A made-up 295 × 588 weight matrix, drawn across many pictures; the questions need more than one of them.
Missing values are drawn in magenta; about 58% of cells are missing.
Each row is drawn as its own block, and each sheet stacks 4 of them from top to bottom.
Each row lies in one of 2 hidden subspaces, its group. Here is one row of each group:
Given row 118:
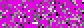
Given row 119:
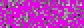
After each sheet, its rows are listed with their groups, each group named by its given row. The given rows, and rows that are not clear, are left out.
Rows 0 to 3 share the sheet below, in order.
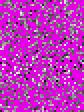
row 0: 118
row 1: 118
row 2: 119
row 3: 118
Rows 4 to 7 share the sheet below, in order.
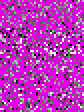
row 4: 118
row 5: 118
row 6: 118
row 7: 118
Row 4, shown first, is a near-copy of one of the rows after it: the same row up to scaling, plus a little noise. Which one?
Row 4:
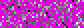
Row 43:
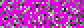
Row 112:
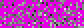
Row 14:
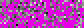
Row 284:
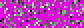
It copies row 14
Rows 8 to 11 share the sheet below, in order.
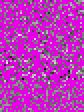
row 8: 118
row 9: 118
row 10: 119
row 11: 118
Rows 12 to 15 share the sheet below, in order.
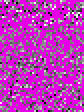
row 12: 118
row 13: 119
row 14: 118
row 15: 119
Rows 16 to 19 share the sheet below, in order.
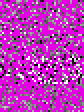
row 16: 118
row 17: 119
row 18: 118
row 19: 119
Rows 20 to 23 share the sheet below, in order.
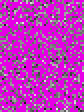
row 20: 119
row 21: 118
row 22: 118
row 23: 118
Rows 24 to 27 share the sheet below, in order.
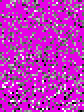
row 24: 118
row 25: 119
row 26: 118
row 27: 119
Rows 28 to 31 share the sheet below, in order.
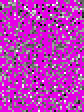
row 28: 118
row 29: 119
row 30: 118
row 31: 118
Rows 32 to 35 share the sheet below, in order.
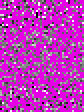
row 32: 119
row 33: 119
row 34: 119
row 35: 119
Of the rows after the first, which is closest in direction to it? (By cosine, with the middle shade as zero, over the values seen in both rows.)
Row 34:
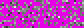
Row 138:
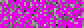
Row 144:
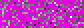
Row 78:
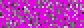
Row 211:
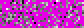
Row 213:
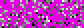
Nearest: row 211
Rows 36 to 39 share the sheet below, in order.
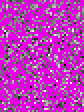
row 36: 119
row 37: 119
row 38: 118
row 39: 119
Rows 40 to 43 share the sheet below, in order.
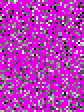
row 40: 118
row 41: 118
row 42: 118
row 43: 118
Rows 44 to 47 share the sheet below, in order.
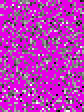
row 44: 118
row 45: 118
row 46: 119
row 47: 118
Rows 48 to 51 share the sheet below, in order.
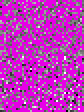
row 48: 118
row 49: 119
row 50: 118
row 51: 118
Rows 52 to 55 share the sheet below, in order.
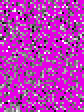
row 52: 119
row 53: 119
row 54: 118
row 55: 118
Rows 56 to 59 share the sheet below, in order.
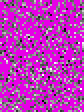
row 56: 118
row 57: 118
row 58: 119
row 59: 119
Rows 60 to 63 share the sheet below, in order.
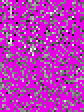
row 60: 119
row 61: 119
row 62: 118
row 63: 118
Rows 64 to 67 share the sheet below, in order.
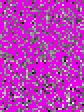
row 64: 119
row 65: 118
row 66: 119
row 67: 119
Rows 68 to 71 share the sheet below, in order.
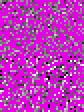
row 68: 119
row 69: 119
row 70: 119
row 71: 119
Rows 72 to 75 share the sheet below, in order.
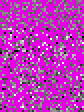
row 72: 118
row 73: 119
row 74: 119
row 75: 119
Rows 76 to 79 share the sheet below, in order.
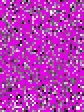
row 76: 119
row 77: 118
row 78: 118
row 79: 118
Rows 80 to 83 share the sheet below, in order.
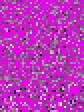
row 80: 119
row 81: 118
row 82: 119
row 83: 119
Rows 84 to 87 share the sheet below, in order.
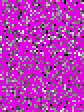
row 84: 118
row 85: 118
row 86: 119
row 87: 119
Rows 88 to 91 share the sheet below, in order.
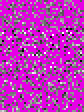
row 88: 119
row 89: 119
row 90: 119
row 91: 118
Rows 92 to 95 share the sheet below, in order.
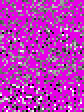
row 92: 118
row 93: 119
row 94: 118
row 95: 118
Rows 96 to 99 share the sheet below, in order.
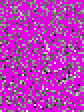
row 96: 118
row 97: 119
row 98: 119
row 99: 118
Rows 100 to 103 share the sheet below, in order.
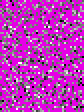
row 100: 119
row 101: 118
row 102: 118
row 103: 118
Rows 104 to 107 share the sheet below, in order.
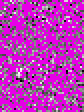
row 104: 119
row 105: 118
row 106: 118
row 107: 118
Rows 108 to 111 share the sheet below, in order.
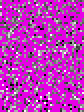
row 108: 118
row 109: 118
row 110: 119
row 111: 119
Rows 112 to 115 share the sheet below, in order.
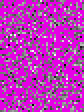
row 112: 118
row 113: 118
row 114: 118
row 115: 118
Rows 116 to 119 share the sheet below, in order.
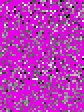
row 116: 119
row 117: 118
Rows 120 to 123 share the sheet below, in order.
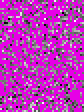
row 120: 119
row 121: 118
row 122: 118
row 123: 119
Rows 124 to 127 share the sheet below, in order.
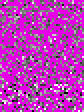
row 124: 119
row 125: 119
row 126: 118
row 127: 118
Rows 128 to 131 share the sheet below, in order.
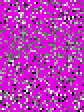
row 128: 119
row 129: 118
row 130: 119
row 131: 118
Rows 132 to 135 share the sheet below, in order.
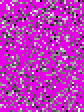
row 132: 118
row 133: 119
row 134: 119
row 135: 118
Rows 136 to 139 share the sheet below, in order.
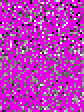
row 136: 118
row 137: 118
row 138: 118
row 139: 118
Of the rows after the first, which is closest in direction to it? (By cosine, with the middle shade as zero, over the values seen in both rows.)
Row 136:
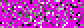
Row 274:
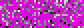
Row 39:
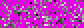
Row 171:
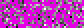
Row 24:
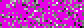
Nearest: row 24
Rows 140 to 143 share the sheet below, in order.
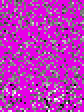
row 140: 119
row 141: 119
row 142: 119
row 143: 119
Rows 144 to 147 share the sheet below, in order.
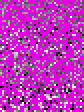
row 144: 118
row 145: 118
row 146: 119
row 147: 119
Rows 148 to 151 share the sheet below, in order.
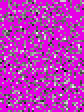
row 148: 119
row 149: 118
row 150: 119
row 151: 119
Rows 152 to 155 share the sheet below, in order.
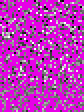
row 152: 119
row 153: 118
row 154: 118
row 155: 118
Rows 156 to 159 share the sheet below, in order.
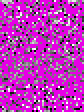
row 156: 119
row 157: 118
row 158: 119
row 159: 118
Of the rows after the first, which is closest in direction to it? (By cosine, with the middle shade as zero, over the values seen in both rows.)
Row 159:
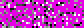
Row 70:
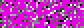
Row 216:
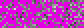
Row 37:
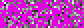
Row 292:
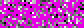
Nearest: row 216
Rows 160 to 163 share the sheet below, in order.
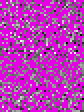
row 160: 119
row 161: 118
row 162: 119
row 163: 118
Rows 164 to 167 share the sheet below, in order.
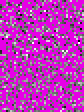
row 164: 118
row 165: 118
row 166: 119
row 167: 119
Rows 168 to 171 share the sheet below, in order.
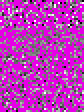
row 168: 118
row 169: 119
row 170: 118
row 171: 118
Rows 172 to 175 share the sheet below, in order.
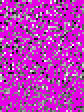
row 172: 119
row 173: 119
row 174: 119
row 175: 118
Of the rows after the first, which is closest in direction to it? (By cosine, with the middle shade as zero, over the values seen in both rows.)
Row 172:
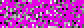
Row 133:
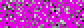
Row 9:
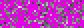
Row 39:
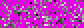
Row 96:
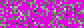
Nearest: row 96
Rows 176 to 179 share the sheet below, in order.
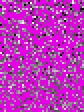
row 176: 119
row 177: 119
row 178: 119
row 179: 118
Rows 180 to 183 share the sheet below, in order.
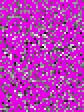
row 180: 119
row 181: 119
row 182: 119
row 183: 118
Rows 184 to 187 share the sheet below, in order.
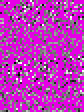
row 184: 118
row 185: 119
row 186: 118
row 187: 118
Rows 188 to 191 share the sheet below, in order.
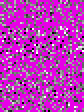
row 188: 119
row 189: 119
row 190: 119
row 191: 119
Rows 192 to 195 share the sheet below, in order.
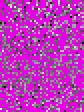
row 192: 118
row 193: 118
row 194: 119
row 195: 119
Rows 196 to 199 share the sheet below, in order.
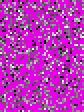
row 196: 118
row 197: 119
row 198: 119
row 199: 119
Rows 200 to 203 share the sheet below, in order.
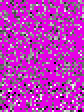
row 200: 118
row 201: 118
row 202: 119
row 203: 119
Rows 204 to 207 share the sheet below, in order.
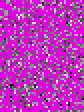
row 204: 118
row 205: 119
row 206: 118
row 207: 119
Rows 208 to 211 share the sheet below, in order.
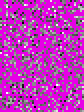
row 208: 119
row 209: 119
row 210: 118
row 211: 118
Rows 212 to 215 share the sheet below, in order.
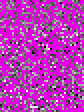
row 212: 118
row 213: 119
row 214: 119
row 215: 118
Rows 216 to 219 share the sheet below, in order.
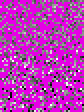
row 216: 119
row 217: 118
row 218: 118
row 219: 119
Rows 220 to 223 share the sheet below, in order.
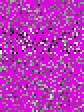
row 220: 118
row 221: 118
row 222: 118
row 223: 119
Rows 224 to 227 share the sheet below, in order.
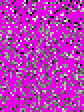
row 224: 119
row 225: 118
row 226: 119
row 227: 119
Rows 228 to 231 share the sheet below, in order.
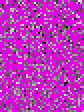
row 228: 118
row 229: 118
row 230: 118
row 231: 118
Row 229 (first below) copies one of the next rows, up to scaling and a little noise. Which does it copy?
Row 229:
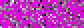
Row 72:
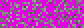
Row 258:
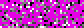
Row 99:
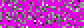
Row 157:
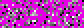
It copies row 258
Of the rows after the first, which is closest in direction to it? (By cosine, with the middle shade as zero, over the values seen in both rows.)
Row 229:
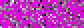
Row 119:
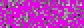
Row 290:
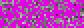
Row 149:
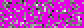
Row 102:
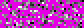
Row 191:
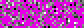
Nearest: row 102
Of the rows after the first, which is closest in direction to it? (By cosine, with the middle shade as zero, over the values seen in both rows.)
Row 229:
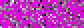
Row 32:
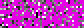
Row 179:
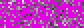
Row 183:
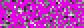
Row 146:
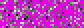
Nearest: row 179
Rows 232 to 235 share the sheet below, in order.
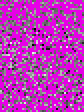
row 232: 118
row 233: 119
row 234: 119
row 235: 118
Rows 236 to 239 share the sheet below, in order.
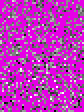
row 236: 118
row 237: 118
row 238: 118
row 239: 118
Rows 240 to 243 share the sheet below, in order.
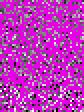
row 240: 118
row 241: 119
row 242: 119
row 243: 118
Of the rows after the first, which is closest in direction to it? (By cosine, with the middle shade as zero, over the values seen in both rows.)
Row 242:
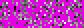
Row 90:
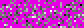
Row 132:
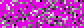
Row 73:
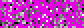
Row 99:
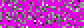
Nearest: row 73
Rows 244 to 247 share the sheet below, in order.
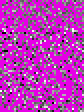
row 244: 119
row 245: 119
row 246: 119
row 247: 118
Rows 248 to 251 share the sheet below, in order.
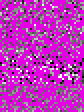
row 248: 118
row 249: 119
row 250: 119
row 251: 119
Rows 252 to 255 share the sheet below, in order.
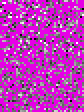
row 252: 119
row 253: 118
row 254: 118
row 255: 118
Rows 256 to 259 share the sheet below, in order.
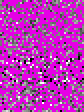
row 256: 119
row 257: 119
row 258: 118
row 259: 119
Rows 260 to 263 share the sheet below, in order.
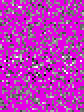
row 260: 118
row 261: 119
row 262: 119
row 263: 119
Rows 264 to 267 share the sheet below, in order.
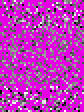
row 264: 118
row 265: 119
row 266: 118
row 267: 118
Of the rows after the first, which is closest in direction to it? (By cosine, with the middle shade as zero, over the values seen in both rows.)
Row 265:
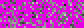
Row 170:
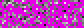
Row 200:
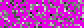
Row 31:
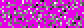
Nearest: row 170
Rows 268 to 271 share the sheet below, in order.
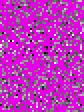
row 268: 118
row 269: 119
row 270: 119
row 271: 118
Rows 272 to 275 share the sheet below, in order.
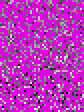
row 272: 118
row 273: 119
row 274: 119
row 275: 118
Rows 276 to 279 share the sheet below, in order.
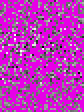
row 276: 119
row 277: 119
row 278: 118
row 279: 118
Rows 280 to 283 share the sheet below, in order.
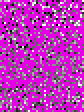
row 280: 118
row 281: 119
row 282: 118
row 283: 118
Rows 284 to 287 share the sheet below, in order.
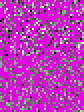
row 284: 118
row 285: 118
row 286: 118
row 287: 118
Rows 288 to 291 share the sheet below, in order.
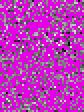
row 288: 118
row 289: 119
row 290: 119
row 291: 118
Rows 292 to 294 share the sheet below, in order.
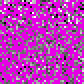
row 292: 119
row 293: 119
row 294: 118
